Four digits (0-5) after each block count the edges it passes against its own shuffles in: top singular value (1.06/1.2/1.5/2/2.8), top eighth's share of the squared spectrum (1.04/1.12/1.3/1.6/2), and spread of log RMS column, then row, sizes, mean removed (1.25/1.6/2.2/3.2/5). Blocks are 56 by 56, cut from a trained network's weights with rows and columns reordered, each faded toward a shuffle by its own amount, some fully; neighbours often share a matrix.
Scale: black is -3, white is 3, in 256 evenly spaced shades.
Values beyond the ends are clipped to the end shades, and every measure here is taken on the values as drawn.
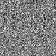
3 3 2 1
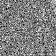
1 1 0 0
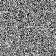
1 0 0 0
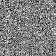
2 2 0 0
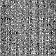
3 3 0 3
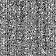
3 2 0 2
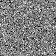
0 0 0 0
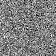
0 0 0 0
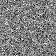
0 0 0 0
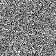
1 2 1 0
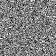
1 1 0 0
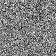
0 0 0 1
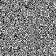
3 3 1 0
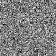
2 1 1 0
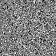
0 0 0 0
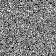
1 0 0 0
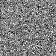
1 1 0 0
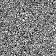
1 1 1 0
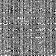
4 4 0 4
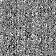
2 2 0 1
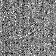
2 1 0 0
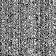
3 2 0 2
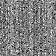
3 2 0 1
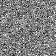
1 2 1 0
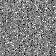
1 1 0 0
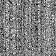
3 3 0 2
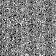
2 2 0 1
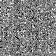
1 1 0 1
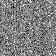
1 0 0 0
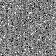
1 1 0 0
